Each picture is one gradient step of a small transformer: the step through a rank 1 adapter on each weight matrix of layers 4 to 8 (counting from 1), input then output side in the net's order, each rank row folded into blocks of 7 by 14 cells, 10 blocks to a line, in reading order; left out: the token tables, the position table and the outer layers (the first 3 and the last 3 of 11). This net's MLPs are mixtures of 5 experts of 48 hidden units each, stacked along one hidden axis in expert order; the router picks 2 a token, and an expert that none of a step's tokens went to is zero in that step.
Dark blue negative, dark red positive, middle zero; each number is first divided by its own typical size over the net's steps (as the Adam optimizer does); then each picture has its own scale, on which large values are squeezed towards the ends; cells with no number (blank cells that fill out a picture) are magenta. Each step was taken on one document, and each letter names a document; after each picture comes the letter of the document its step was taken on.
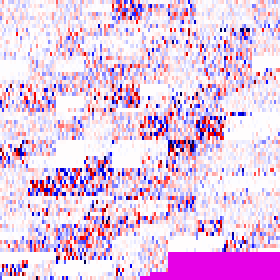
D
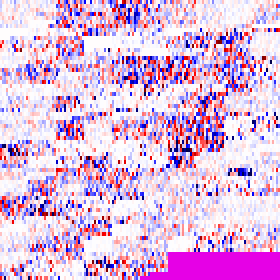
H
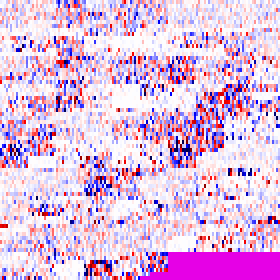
H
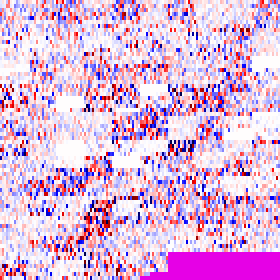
D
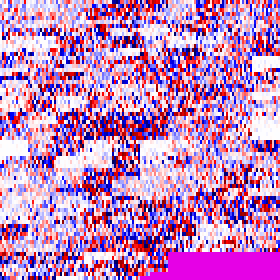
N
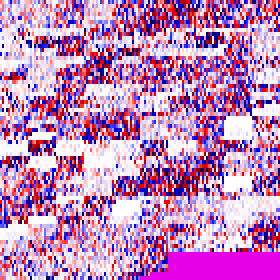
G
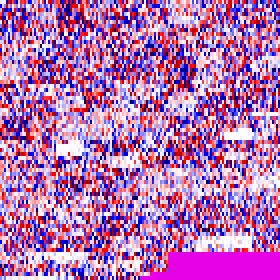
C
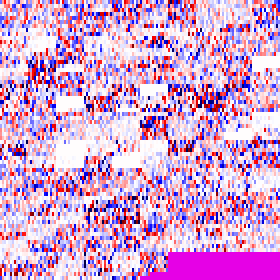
D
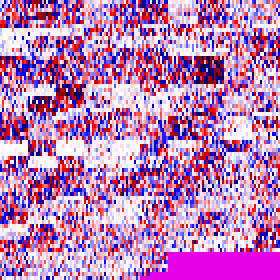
G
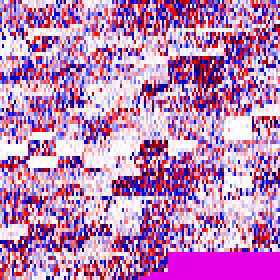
G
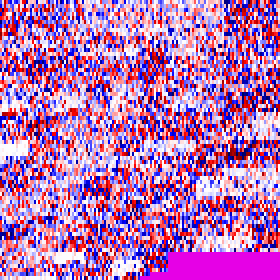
C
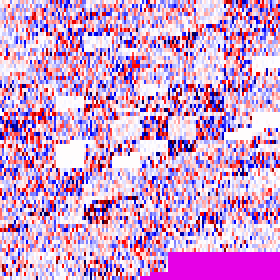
D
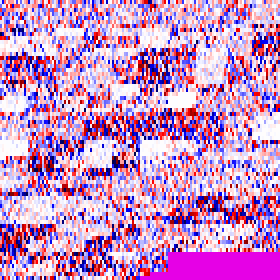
N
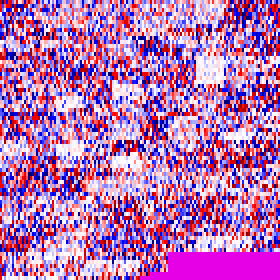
C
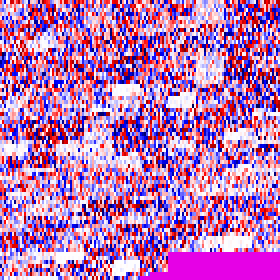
C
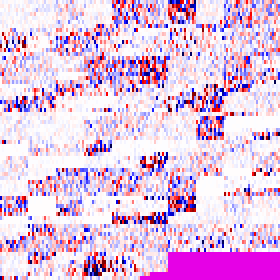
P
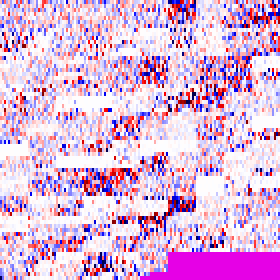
P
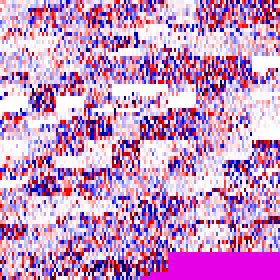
N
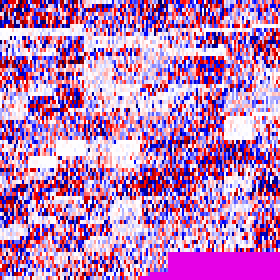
G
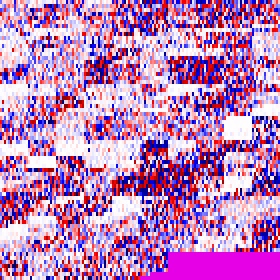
G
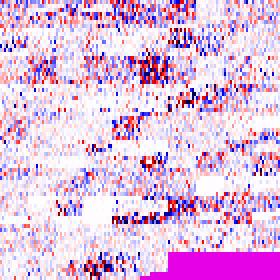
P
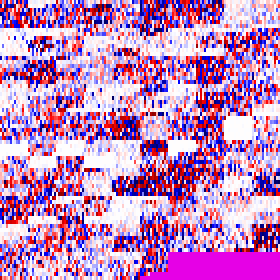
G
